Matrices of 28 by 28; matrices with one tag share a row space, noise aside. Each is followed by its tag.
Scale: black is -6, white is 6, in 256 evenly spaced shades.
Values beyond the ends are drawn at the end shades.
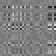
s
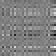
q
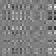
s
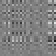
s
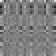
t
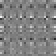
t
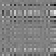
q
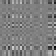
s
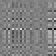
s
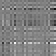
q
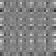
t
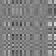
s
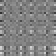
t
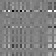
s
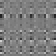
t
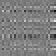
q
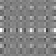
t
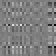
s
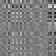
s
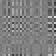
s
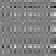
q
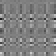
t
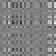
s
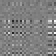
s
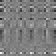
t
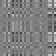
s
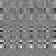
t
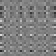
t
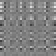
t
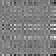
q
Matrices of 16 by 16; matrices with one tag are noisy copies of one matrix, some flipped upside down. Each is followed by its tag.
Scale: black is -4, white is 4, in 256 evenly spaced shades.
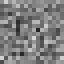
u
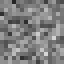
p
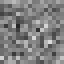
u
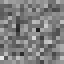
u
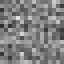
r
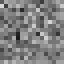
u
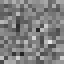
u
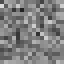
u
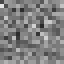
u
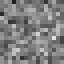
p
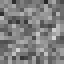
p
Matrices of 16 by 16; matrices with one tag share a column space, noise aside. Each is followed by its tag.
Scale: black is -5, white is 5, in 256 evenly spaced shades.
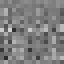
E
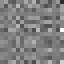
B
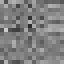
B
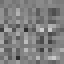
E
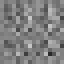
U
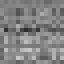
E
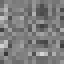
U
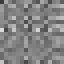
B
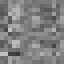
U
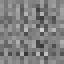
U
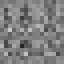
U
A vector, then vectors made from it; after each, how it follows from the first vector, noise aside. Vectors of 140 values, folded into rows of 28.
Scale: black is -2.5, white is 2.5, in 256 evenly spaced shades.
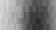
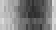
wrapped around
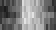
wrapped around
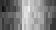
wrapped around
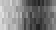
wrapped around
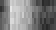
wrapped around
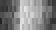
wrapped around
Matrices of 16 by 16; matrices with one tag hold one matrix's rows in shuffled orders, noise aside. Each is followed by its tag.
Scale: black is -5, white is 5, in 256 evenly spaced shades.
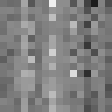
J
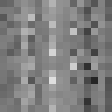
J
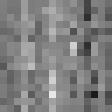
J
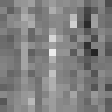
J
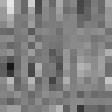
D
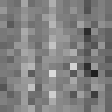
J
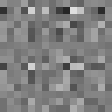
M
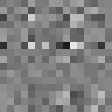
M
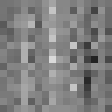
J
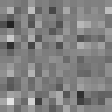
D
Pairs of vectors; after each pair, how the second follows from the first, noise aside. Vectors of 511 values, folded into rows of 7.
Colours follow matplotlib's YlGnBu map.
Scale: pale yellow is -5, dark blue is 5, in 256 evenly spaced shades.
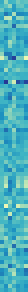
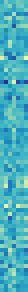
copied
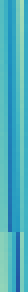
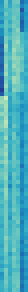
wrapped around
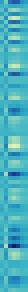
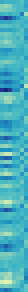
wrapped around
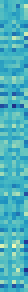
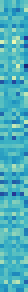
wrapped around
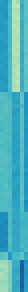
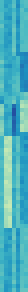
wrapped around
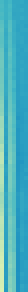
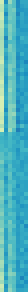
wrapped around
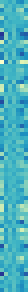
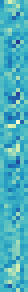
wrapped around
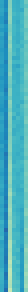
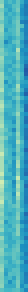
wrapped around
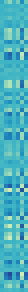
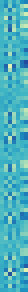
wrapped around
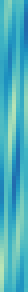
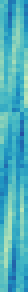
wrapped around
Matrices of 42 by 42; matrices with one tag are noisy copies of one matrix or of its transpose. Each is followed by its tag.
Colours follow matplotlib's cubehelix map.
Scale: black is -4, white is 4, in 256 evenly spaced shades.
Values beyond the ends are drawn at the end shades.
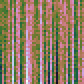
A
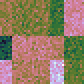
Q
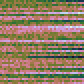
A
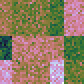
Q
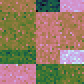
Q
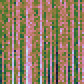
A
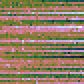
A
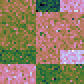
Q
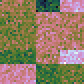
Q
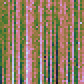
A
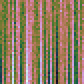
A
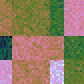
Q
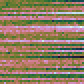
A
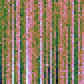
A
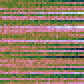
A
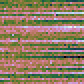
A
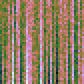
A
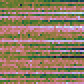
A
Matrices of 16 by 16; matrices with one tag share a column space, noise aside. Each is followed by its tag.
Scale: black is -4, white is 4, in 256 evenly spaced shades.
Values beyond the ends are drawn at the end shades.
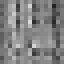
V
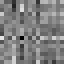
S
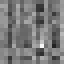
V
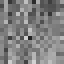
S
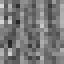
V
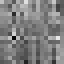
S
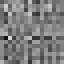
S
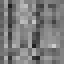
V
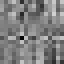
S
